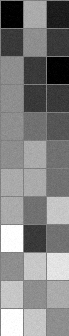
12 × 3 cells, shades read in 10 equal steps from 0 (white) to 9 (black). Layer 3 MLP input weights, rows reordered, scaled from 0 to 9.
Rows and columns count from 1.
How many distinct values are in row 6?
3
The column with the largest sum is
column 3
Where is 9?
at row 1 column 1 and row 3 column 3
